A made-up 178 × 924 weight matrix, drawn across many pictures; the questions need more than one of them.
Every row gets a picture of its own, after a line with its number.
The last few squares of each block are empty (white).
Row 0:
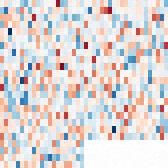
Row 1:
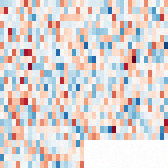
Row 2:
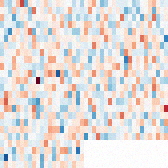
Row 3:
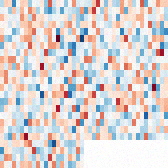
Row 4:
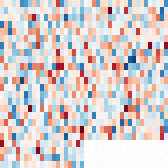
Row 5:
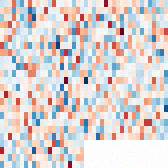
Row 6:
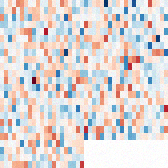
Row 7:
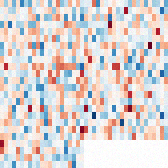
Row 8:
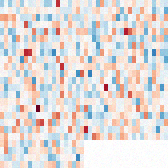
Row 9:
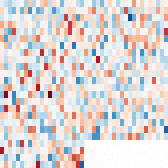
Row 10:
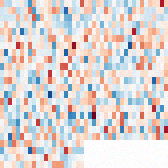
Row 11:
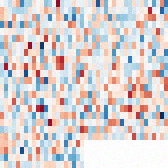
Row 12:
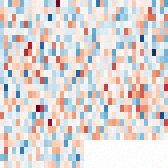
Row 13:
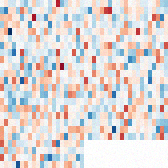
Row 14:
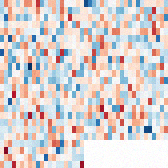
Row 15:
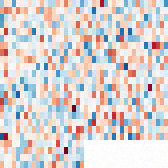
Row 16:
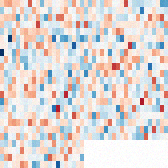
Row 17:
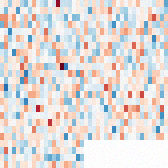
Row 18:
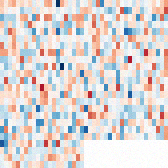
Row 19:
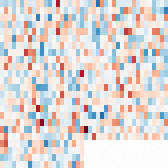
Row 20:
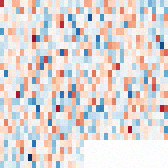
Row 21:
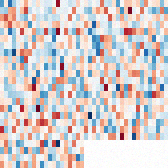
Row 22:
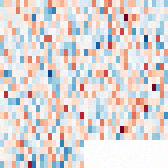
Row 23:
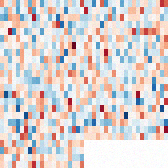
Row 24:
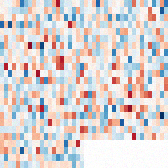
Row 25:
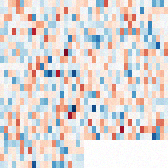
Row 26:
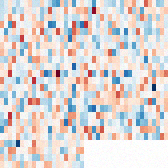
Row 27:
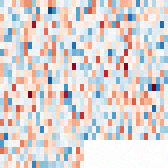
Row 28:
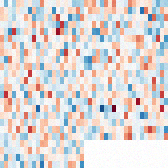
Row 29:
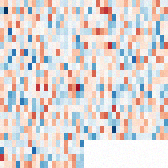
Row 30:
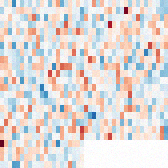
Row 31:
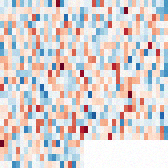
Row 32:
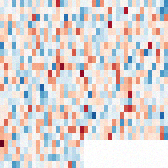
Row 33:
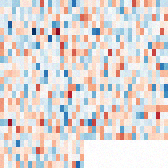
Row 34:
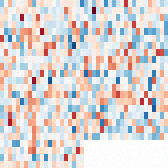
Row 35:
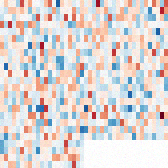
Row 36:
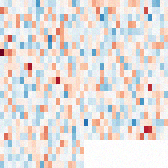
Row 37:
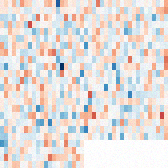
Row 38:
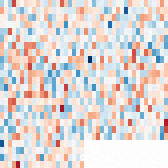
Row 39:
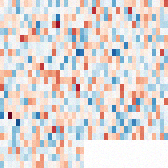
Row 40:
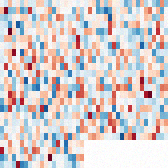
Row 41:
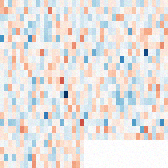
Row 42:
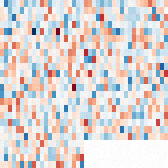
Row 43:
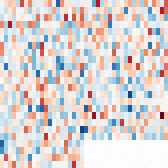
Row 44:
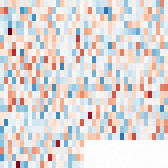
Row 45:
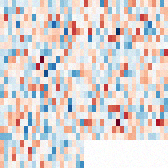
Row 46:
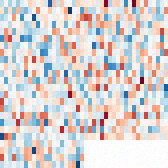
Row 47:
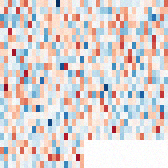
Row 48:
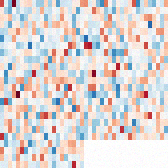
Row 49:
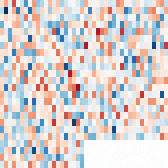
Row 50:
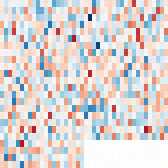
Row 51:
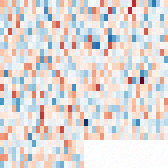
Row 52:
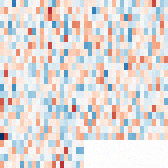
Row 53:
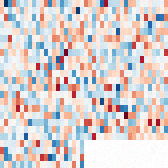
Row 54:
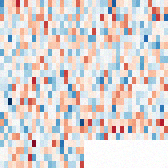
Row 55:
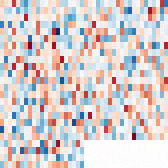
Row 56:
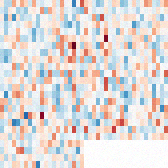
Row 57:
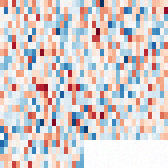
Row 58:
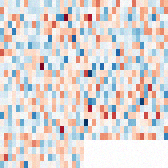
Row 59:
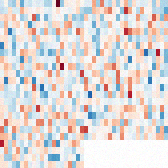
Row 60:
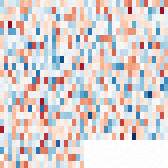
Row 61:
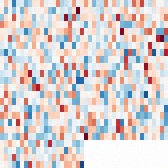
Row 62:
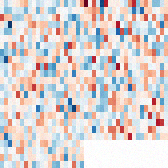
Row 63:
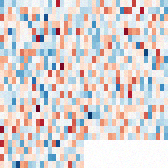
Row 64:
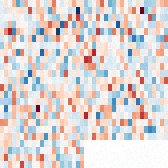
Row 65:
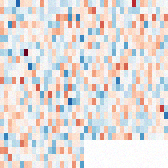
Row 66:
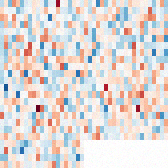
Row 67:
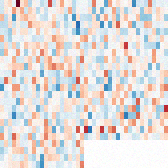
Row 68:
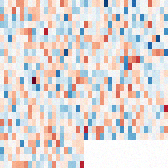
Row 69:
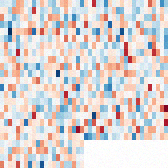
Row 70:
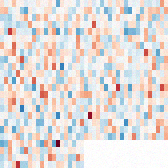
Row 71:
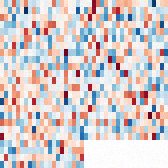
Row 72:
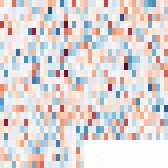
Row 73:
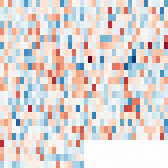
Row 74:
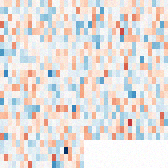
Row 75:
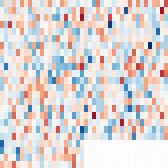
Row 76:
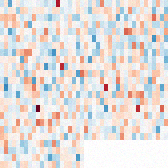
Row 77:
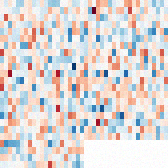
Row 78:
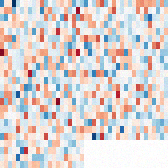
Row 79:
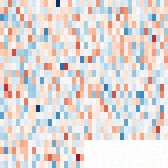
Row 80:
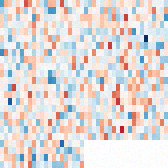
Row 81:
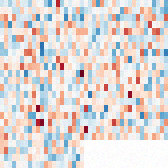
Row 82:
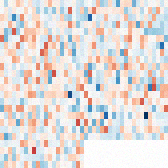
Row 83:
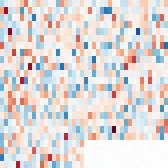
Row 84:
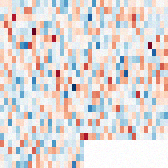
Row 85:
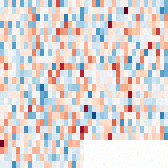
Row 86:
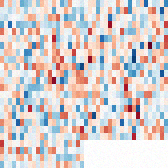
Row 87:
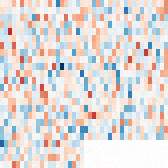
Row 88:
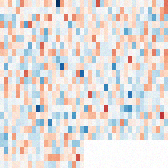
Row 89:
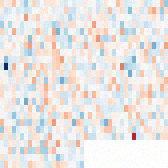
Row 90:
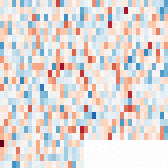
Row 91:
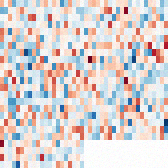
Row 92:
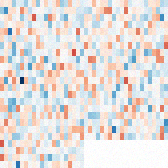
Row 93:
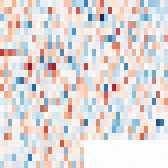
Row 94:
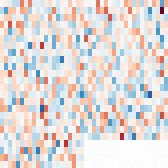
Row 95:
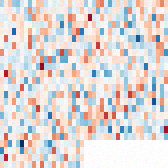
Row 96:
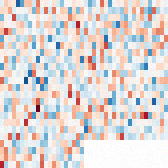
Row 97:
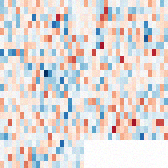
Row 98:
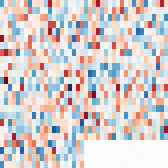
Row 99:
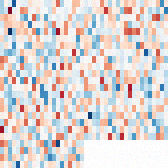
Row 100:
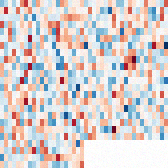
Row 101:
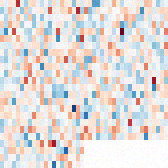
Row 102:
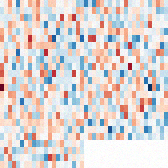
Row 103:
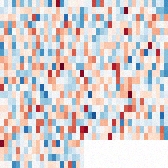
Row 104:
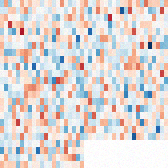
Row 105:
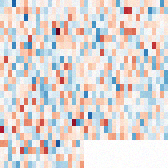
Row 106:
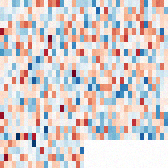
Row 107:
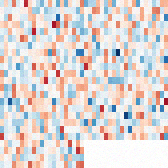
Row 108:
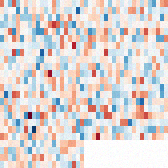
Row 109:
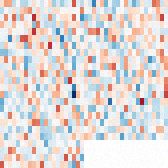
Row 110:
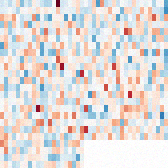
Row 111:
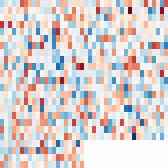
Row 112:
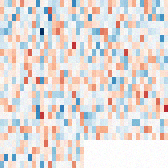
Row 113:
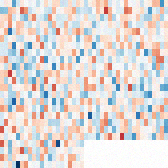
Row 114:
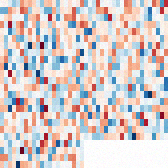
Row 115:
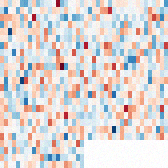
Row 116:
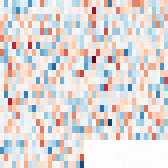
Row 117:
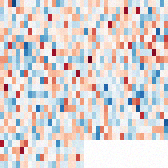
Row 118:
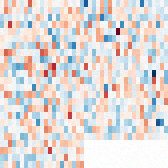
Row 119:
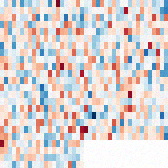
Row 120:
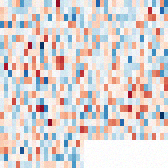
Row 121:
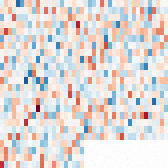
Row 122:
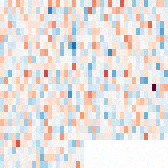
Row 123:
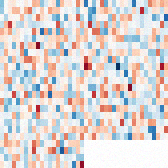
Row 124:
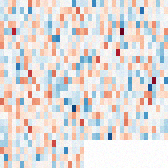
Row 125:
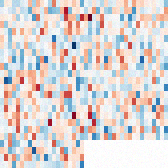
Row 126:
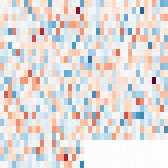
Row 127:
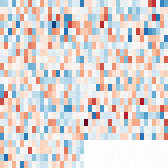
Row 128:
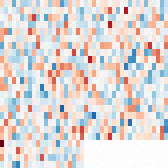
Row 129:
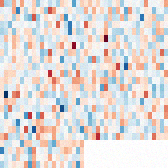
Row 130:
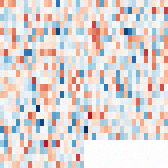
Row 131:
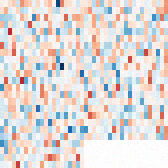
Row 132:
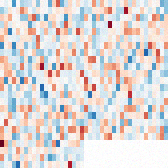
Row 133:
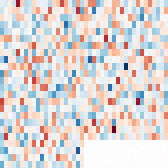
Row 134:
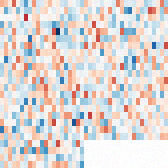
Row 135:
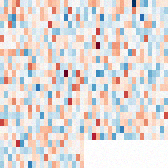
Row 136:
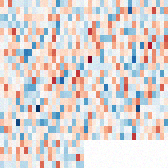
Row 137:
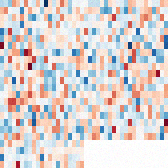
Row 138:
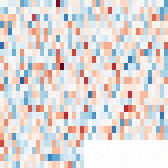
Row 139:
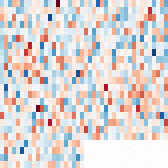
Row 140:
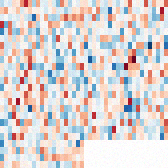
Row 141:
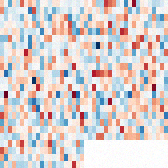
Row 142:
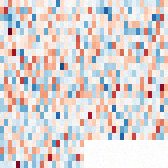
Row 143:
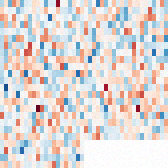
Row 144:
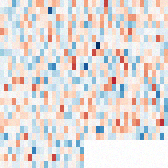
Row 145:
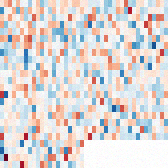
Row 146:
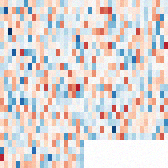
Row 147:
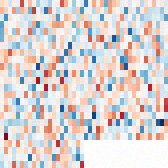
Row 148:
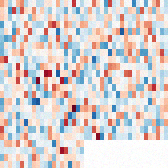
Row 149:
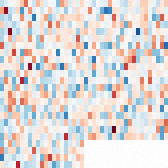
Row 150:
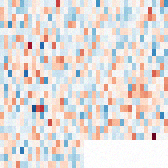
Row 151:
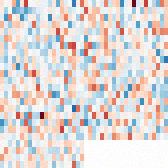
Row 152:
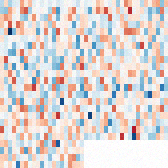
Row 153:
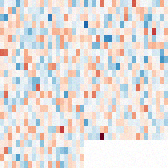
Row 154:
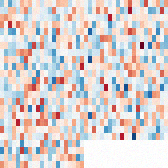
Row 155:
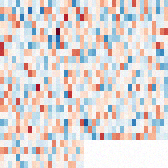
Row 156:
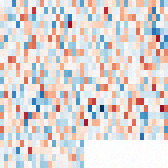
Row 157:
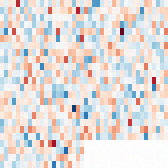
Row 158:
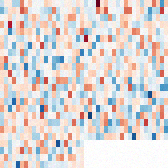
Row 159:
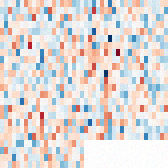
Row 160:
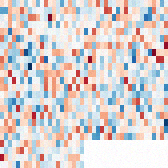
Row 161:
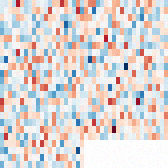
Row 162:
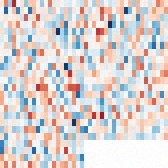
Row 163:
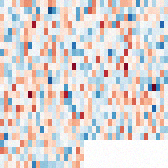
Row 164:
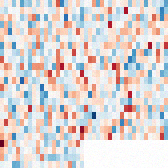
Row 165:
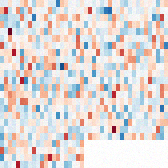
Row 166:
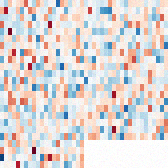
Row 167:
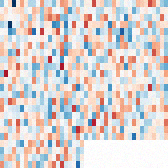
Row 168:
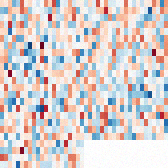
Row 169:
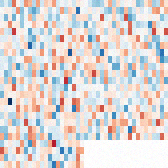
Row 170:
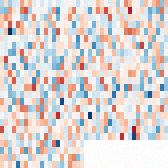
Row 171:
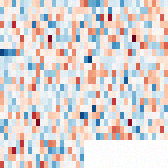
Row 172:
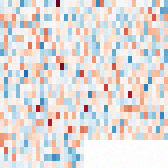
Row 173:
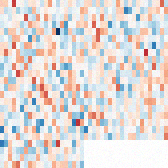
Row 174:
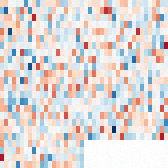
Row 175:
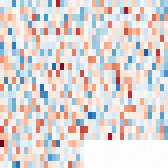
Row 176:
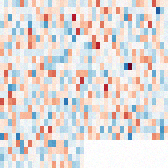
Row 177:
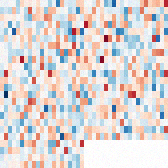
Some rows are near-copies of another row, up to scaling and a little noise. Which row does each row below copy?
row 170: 152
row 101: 157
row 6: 68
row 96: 121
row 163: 27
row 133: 161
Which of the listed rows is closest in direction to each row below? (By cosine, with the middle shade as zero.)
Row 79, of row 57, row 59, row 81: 57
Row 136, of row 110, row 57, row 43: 57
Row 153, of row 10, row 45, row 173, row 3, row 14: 14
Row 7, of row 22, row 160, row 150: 150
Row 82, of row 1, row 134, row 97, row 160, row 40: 134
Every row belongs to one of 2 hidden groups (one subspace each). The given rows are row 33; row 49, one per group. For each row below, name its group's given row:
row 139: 49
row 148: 33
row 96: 33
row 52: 33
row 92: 49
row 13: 49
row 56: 33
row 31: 49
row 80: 33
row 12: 49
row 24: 49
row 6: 33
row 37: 49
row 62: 33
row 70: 49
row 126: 33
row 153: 33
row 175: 49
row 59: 49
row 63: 49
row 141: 33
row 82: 33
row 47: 49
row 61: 33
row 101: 33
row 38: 49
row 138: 49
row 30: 49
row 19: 49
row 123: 33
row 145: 33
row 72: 33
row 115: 49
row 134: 49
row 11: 49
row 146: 49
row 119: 49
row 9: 33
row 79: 49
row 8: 49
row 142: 49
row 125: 33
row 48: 33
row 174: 49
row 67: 33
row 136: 49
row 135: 33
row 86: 49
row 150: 49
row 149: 49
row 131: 49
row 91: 49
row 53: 33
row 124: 33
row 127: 33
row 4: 49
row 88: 49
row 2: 33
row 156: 33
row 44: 49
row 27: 33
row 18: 49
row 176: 33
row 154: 49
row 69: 33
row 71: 33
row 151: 33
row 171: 33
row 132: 49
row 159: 33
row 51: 33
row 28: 33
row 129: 33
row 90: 49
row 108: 33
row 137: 49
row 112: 33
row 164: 49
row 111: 49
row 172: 49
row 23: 33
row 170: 49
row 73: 49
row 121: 33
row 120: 49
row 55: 49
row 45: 33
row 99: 49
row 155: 33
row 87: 49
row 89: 49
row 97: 33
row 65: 33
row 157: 33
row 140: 49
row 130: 49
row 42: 33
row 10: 33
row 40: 49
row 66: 49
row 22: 33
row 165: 49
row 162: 49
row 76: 49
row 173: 49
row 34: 33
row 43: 49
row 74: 33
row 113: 49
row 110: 49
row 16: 33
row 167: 33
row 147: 33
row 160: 49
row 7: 49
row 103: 49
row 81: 49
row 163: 33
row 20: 33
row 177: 33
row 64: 33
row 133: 33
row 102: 33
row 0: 49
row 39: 33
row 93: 33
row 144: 33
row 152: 49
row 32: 49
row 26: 33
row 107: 33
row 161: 33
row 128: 49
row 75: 49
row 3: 33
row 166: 49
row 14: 33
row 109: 33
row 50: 33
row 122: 33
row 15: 33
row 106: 33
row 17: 49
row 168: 49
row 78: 33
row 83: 49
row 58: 33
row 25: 33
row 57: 49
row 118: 33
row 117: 49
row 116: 33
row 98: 33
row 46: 33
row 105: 49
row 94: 49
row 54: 33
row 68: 33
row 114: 49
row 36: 33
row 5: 33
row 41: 33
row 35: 49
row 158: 49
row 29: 49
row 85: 49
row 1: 49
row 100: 49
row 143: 49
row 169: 33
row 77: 33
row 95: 33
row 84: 33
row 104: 49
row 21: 49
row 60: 49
